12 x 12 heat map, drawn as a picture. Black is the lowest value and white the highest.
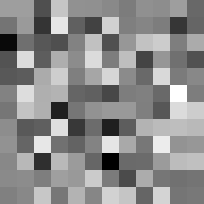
The ninth with the highest average is the middle right. The halves do not mirror each other. No row or column stands out. There is no overall slope.
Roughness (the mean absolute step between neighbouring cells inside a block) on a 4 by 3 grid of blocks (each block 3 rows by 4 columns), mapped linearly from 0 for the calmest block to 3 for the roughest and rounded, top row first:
210 / 112 / 310 / 020
